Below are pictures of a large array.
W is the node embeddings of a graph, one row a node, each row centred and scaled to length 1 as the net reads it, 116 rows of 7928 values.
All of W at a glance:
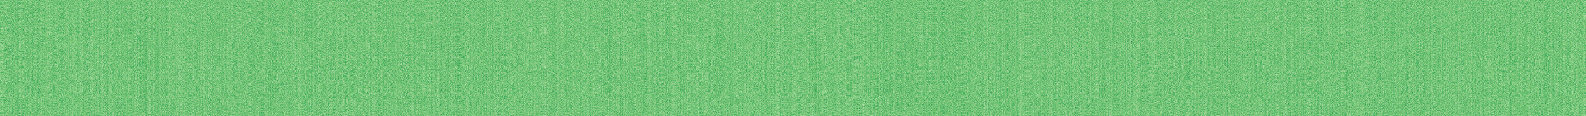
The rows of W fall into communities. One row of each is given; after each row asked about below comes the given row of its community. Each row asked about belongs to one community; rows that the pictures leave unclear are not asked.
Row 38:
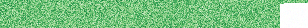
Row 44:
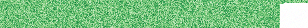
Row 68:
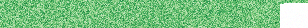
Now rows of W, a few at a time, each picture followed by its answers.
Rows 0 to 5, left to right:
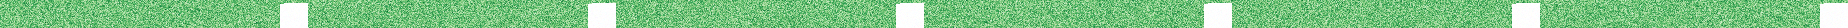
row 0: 68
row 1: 44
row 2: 38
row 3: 38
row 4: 38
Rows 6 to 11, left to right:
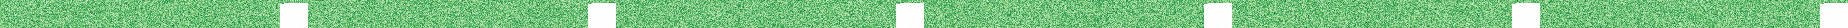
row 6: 44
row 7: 68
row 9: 38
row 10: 68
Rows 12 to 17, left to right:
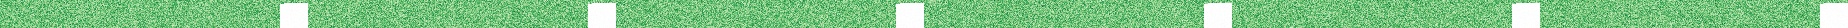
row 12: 38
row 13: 44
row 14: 38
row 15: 44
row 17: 38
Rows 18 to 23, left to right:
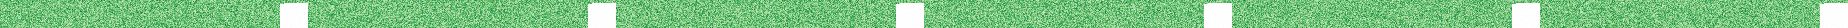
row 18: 38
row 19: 38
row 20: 68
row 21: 68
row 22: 68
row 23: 44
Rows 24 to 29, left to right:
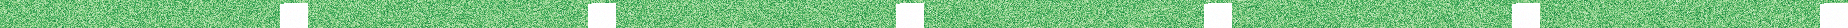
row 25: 44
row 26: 38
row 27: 38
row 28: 44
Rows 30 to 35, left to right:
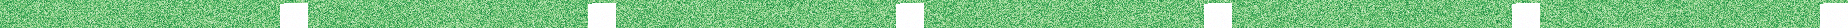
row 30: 38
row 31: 44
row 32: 38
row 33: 38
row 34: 38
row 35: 68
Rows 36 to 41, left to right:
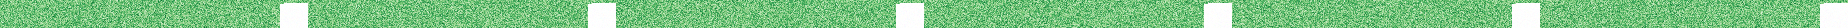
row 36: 44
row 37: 44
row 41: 44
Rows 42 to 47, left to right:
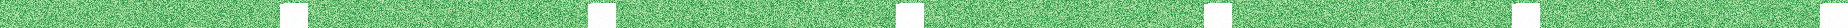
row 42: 68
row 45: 68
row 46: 44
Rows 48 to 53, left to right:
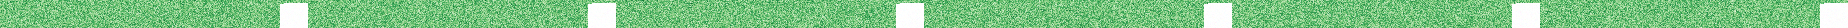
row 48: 68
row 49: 44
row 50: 38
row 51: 38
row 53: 38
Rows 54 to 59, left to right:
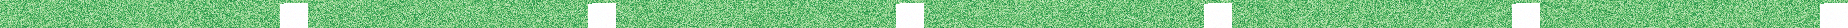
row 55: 44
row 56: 38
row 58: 38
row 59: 38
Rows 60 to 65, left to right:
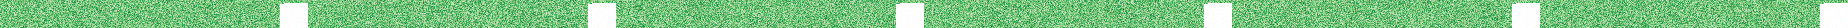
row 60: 44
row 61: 44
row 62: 44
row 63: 44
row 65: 44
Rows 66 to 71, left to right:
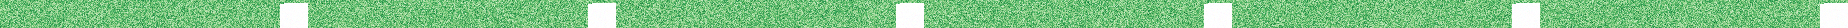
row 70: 44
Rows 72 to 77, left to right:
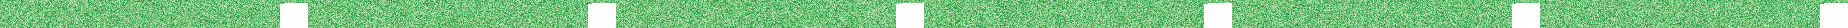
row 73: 68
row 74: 68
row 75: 44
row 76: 44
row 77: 68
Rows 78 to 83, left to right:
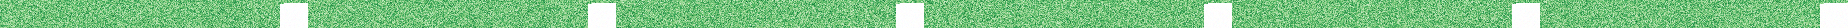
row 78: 68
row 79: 68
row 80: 44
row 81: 38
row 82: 38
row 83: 38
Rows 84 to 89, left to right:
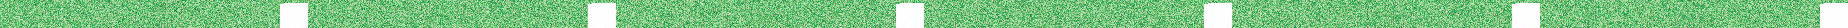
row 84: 68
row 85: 44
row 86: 68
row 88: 68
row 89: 68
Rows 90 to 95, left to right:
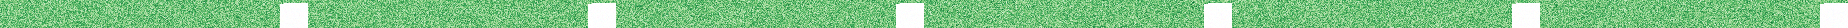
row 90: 44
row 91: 44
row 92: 68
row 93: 38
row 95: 68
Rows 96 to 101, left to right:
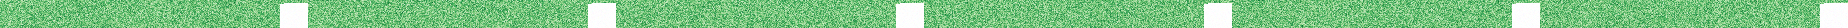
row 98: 44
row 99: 38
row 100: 38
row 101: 44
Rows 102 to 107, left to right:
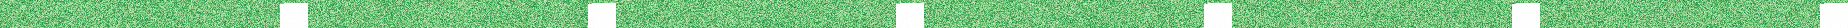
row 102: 38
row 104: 38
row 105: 38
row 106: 68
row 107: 38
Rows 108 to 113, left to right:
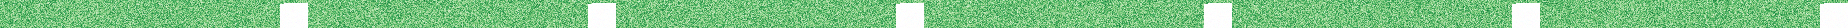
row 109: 68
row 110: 38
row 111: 44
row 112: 38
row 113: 38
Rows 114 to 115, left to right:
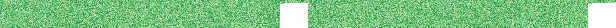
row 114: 44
